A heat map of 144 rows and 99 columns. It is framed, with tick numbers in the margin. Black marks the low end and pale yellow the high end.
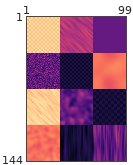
It is made of 4 by 3 panels. Panel 1,1: very high, checkered, faint in contrast. Panel 1,2: middling, slanting down to the right, faint in contrast. Panel 1,3: low, flat. Panel 2,1: low, fine-grained. Panel 2,2: very low, checkered, faint in contrast. Panel 2,3: high, smooth, faint in contrast. Panel 3,1: very high, slanting down to the right, faint in contrast. Panel 3,2: low, blotchy. Panel 3,3: very low, checkered, faint in contrast. Panel 4,1: high, blotchy, faint in contrast. Panel 4,2: very low, streaked downward, faint in contrast. Panel 4,3: low, streaked downward.
